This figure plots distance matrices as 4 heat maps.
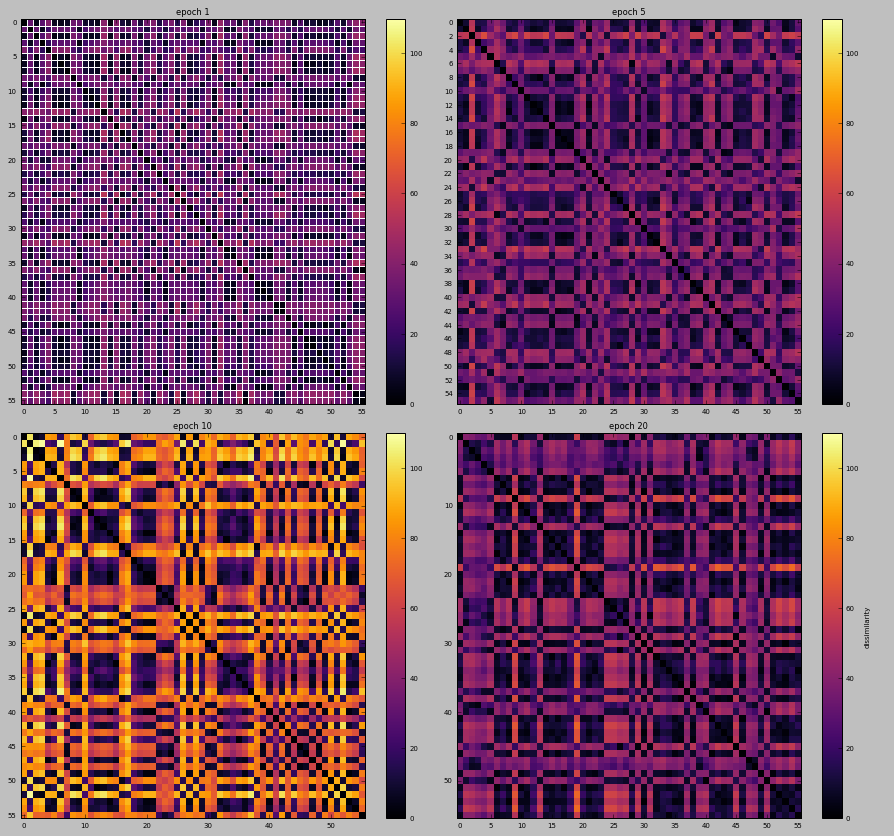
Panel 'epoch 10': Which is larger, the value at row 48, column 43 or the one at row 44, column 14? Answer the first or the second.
the second
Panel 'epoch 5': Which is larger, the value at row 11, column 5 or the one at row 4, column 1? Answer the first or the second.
the first
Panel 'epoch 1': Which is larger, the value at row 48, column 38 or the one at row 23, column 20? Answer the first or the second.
the first
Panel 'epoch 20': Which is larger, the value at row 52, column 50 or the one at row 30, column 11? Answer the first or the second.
the first
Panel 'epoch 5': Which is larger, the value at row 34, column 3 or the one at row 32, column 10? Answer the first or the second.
the first
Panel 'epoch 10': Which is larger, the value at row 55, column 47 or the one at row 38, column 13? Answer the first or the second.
the second
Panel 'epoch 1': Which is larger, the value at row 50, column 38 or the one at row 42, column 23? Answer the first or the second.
the second
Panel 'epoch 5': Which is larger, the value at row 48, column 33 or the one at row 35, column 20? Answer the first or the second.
the second
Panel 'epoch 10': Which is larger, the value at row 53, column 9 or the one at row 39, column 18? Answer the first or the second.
the second
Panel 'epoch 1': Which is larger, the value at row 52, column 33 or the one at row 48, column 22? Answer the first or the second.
the first
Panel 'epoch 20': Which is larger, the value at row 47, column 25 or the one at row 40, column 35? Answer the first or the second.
the second
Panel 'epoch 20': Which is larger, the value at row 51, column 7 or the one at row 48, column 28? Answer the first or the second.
the second
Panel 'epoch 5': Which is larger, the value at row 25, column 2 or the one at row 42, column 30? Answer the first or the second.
the first
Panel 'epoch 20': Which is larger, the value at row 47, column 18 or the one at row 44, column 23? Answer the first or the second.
the first
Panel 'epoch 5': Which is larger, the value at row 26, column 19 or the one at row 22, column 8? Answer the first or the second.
the second
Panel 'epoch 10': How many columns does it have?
56
